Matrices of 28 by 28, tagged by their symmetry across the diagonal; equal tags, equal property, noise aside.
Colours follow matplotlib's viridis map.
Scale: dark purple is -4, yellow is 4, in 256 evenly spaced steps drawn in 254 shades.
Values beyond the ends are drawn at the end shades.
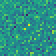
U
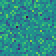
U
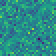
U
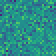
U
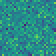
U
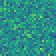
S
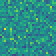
S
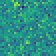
S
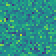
S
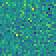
S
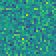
S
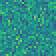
S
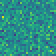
S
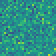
U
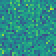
S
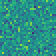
S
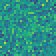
U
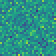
U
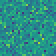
U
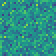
U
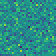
S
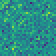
U
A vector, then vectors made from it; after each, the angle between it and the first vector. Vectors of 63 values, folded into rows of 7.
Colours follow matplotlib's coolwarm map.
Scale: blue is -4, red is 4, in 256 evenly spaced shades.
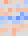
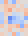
partly aligned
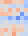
nearly parallel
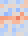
nearly opposite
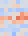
nearly opposite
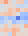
nearly parallel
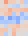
nearly parallel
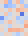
partly aligned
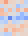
nearly parallel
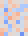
orthogonal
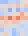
nearly opposite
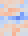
nearly parallel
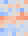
nearly opposite
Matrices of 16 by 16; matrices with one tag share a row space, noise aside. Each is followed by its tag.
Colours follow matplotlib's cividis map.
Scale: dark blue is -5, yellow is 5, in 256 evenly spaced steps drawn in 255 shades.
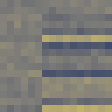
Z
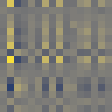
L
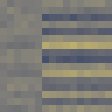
Z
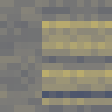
Z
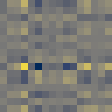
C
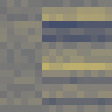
Z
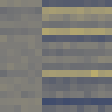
Z
